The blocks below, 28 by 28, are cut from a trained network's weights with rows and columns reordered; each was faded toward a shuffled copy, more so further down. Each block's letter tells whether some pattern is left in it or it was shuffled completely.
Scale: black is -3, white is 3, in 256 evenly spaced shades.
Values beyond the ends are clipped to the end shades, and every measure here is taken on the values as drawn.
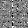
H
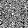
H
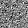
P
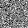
P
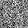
H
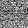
H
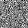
H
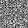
H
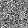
P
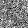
P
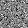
P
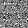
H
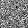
H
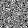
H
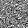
P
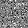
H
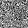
H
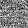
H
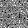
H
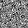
H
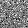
P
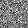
H
